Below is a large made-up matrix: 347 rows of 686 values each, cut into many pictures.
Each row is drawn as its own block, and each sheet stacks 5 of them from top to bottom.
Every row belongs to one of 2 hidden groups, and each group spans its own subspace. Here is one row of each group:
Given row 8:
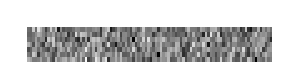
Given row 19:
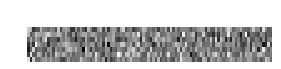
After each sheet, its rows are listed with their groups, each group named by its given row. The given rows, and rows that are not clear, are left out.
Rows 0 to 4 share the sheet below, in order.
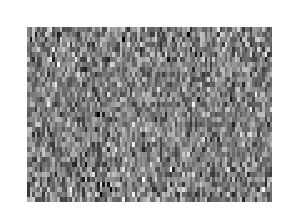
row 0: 19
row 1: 8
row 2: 19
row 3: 8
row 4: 19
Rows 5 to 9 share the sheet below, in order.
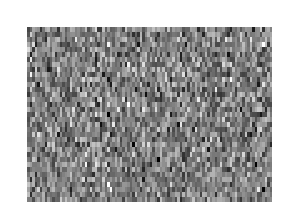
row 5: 19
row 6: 19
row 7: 19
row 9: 19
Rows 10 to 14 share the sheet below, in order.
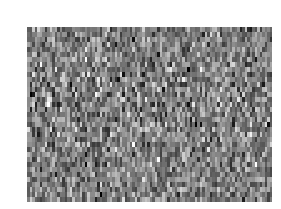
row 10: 8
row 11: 19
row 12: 19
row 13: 8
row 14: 19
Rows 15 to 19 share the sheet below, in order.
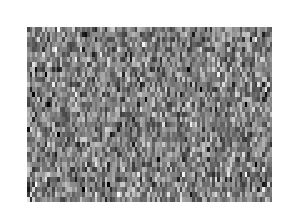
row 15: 8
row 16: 19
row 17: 19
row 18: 8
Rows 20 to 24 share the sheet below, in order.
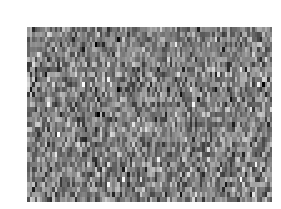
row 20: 19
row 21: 19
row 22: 19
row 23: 8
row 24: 19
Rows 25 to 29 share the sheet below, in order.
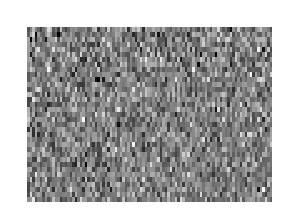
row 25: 19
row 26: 19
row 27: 19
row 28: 8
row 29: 19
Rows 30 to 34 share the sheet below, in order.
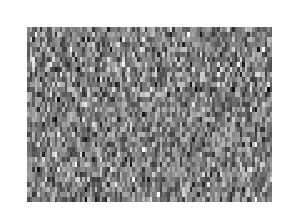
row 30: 19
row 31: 19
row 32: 8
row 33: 8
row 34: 8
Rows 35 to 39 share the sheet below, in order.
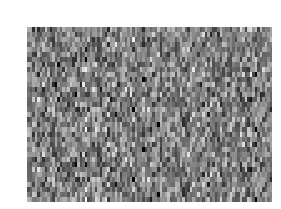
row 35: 8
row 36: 8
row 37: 8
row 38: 8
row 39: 8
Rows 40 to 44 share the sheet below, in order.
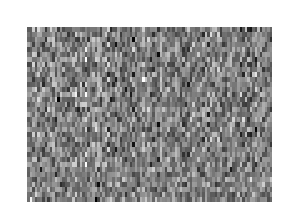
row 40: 8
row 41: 8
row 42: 8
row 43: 8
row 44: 19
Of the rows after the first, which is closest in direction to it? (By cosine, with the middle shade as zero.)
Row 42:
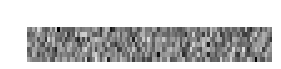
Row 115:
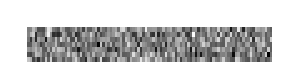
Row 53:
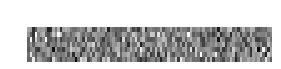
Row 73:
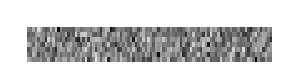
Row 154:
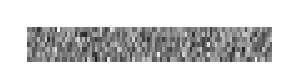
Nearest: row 73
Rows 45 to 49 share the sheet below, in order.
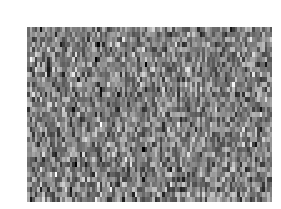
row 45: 19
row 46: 19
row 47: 19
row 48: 8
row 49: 19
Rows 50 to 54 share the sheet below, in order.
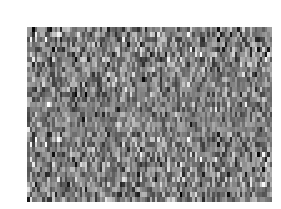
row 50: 19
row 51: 8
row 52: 19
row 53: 19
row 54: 19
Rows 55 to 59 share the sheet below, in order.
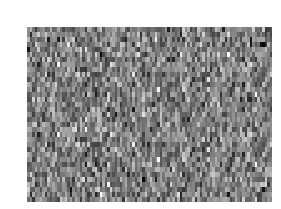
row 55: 19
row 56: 8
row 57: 8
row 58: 8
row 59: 19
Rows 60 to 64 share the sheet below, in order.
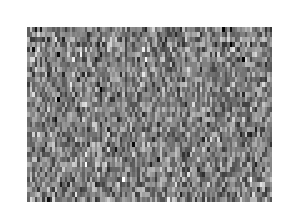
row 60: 19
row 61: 19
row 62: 8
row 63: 8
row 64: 19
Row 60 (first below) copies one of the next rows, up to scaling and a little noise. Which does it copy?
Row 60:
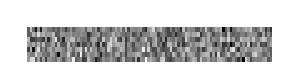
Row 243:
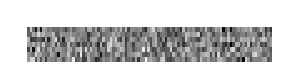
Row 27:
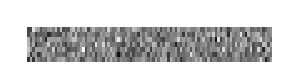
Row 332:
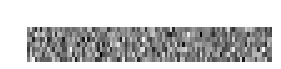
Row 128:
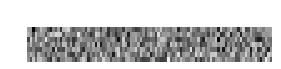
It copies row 243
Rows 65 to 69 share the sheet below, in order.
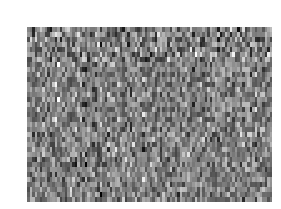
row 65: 19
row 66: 8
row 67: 8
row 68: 8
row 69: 19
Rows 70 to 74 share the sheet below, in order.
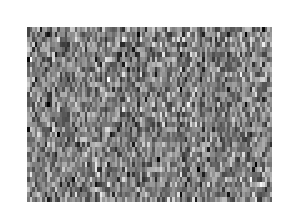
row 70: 19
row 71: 19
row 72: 19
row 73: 8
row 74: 19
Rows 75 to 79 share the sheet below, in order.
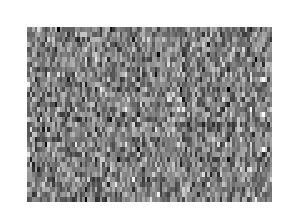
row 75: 8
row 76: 19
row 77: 19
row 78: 19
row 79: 8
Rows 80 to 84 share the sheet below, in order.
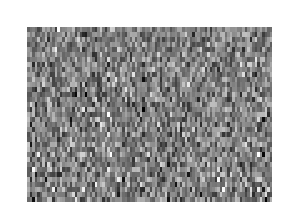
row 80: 8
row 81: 8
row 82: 19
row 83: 19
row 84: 19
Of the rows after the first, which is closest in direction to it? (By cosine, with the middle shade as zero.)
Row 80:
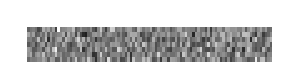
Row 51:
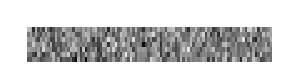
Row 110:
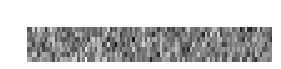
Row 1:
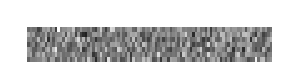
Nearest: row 1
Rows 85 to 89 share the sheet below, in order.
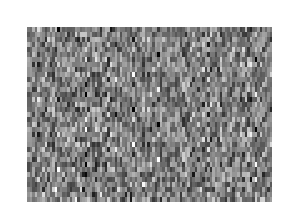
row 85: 8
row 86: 8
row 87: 8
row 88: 8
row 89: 8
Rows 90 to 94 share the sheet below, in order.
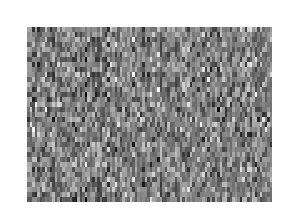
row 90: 8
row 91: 8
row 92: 19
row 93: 8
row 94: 8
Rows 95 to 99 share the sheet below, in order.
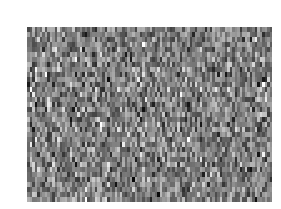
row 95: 8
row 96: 19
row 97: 19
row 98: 19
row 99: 8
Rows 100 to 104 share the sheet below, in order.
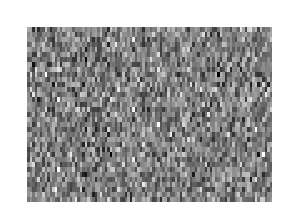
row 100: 8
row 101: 19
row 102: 8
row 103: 19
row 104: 8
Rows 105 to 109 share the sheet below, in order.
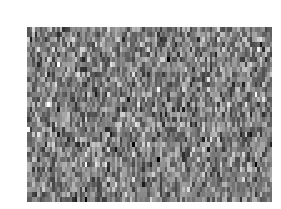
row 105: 19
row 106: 8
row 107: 19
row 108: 8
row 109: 8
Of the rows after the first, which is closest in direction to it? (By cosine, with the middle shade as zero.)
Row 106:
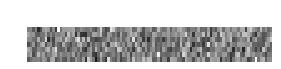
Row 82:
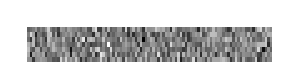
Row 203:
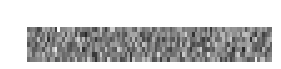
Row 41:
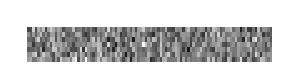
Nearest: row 203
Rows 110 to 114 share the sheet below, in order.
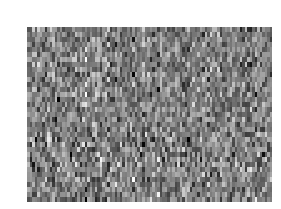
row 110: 8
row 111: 8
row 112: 8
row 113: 19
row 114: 8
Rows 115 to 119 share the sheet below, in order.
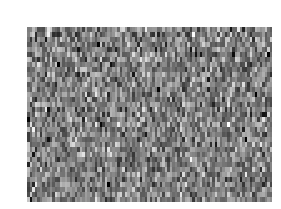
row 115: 19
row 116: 8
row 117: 19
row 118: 19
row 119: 19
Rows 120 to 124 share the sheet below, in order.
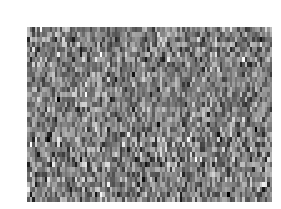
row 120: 19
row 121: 8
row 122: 8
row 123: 19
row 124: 19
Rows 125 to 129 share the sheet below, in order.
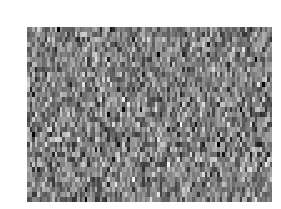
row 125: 8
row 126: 19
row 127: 19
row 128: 19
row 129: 8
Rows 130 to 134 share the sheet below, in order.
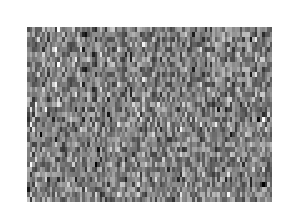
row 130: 8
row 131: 8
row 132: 19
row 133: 19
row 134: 19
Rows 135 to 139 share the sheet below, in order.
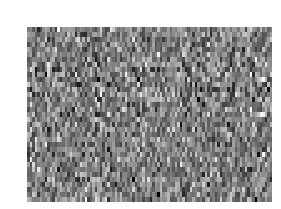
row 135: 8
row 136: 19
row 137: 19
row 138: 19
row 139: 8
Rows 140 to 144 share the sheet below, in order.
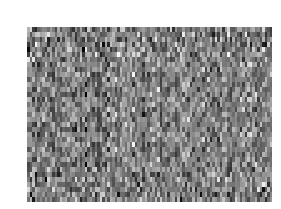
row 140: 19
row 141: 8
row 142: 8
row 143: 8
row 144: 19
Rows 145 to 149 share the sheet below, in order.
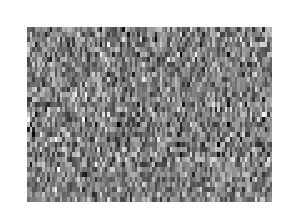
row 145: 19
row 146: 8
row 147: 19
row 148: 19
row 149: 8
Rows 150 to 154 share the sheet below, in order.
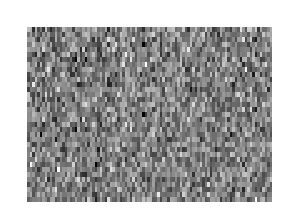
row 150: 8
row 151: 19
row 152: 8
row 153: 19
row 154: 8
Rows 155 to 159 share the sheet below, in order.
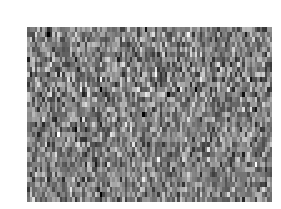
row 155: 19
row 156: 19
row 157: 8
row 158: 8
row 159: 19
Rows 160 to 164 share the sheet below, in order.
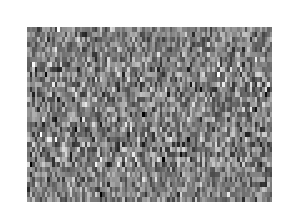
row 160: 8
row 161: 19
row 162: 8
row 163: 19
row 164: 19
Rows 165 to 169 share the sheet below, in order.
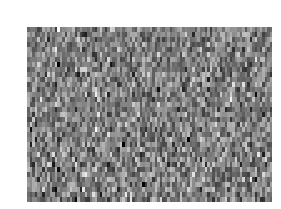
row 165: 8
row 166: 8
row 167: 19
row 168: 19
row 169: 8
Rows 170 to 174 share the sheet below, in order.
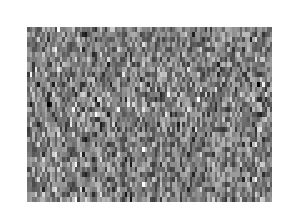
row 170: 8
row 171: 19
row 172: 19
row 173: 8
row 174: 8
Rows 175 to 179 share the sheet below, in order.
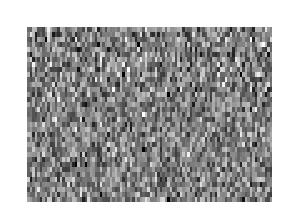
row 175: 19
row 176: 19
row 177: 8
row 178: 8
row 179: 19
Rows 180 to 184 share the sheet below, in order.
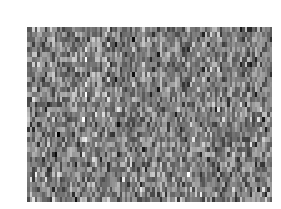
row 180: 8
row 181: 8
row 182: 19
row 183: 8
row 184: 19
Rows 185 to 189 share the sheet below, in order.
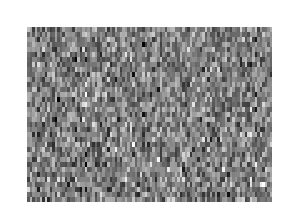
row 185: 8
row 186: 8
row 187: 8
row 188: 8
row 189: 19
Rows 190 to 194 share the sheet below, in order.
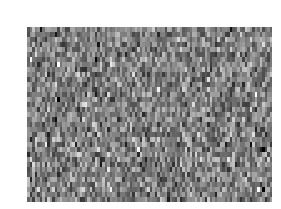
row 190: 19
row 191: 8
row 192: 8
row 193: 19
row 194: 19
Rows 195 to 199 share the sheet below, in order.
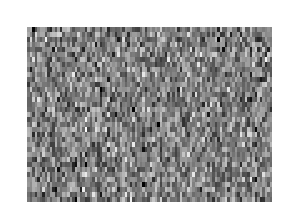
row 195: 19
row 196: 19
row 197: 8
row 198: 8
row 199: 8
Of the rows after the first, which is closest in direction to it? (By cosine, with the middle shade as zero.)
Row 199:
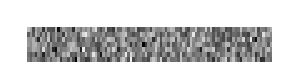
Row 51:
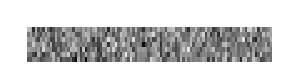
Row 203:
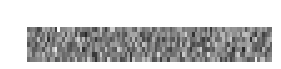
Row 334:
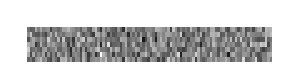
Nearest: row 51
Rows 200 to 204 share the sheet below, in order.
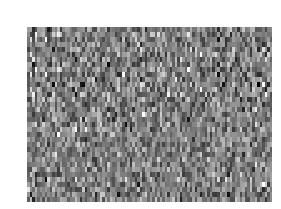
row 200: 19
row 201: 19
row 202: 8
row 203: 8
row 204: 19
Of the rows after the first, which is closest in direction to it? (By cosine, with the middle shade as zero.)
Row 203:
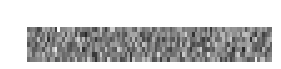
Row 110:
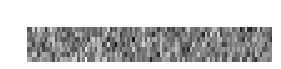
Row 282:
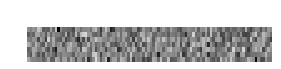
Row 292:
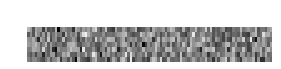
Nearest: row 110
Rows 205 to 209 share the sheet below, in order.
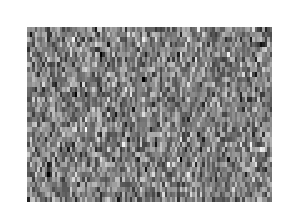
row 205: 19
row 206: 8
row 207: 8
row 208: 19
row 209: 19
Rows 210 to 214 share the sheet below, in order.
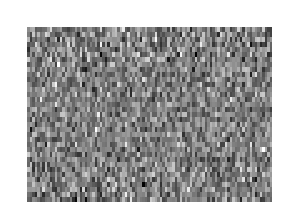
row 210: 19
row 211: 8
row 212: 19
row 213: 19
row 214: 8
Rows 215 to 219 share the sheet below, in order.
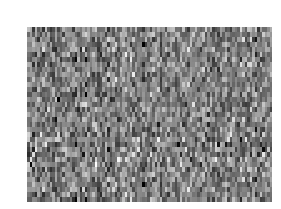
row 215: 8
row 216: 8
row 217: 8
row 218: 19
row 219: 8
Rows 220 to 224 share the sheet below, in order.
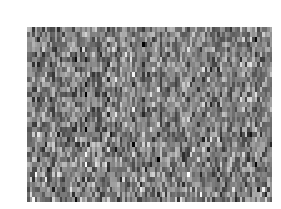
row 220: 8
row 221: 8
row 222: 8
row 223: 8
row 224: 19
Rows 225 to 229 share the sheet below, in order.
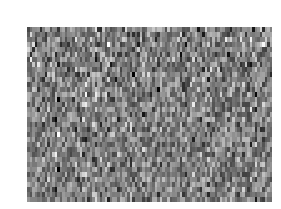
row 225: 19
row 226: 8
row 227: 8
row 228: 8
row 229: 8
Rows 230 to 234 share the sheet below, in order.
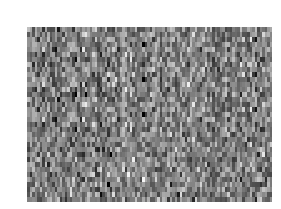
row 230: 8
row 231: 8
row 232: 8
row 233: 19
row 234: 19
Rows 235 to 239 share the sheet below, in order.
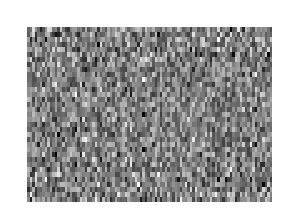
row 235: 19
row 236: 8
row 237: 8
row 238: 8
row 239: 19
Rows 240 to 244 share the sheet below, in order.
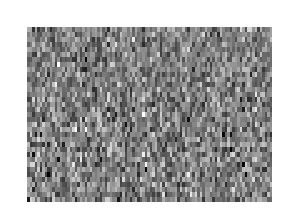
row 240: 8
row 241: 8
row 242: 8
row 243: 19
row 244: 19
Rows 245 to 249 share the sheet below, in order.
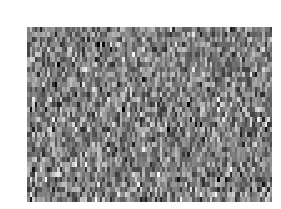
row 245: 19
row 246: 8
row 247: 19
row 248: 8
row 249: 19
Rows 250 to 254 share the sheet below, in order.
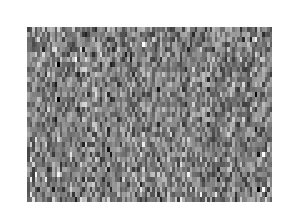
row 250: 8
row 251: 8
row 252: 8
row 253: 19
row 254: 19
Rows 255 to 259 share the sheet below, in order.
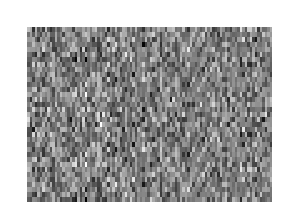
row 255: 8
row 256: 8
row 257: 19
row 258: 8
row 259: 8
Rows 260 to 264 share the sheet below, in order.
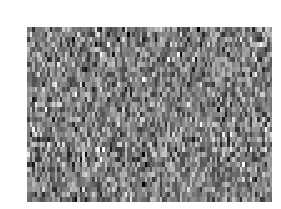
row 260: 19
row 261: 8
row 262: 19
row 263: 19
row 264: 8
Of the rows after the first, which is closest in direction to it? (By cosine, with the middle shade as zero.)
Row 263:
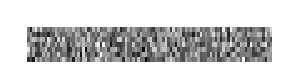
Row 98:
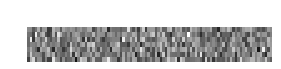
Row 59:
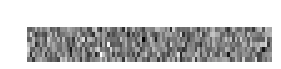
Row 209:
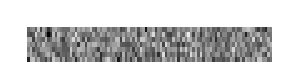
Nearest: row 59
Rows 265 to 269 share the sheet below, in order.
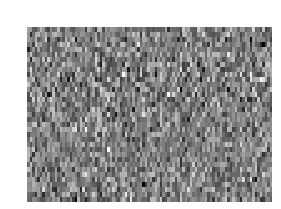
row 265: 19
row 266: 19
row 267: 8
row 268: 19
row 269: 8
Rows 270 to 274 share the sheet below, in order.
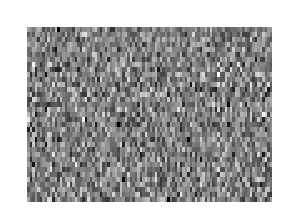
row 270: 8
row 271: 19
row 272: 19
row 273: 19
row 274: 19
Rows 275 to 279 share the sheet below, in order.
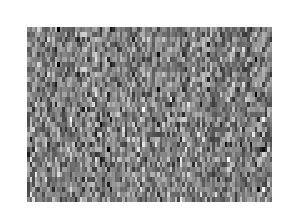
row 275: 8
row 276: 8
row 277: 19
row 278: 19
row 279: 19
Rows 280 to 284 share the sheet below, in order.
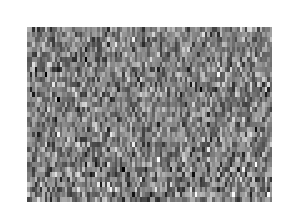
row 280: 8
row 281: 19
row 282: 8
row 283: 8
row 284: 19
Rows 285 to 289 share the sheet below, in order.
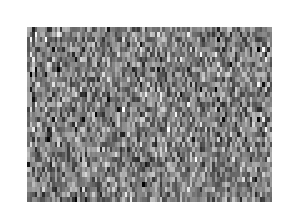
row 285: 19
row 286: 19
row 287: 19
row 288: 19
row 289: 8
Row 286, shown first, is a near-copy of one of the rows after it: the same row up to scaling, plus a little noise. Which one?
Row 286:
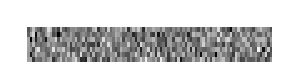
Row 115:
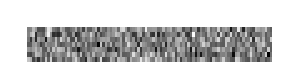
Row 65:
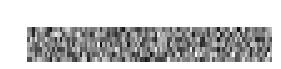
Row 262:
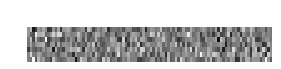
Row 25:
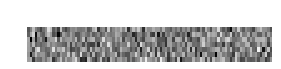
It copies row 25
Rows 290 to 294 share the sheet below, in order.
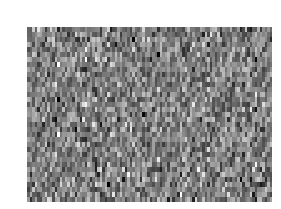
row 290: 8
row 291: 8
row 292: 8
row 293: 8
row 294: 19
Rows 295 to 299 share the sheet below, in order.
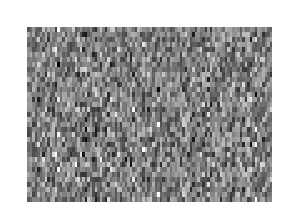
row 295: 8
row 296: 8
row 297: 8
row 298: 8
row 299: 8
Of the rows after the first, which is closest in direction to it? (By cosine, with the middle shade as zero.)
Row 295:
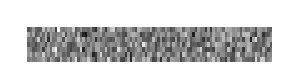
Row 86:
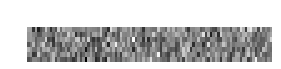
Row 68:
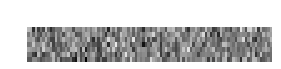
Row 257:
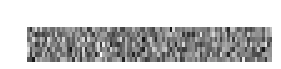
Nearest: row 86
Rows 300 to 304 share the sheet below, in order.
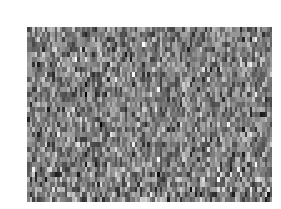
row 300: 8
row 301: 8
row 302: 19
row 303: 8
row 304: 19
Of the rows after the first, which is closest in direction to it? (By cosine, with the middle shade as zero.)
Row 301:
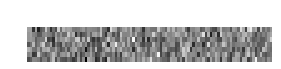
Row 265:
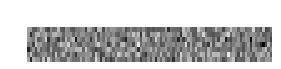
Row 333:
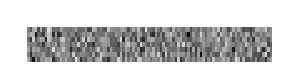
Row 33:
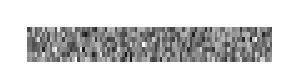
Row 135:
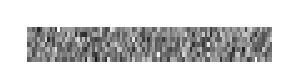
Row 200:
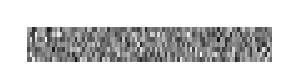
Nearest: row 135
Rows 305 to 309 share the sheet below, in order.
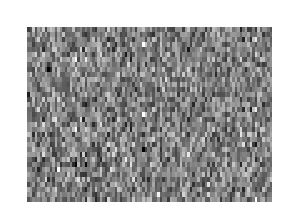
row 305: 8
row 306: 19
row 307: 8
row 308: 8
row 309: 8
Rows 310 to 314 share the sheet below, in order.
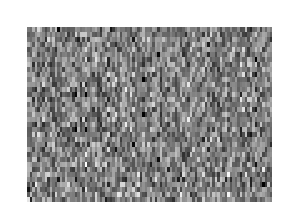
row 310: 8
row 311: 8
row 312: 8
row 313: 8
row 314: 19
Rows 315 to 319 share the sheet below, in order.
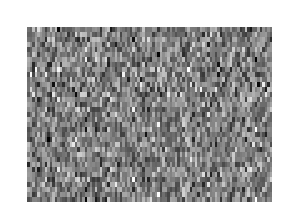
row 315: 8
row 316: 19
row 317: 8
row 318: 19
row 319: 8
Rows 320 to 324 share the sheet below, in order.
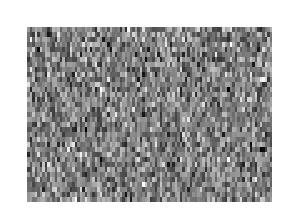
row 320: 19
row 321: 19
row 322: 8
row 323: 19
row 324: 8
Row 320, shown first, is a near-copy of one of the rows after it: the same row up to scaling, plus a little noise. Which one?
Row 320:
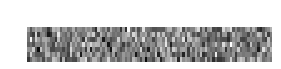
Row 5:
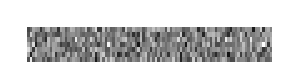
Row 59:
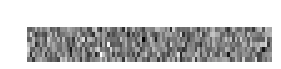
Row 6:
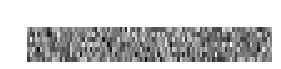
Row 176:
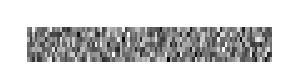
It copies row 6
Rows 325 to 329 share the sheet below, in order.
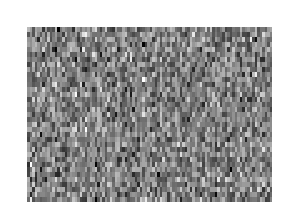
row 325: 8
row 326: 8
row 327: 8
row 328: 19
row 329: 19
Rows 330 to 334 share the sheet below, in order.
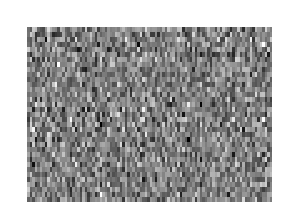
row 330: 19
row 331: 8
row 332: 19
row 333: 19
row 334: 19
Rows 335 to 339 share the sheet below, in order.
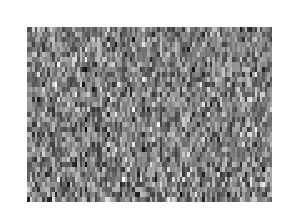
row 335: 8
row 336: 8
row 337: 8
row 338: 8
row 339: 19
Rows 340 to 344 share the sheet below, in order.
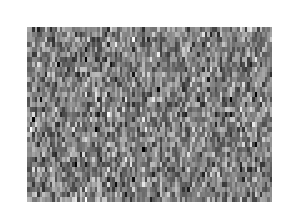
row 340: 8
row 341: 8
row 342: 19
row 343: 8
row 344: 8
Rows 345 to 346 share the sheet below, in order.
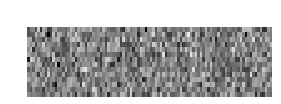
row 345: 19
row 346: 8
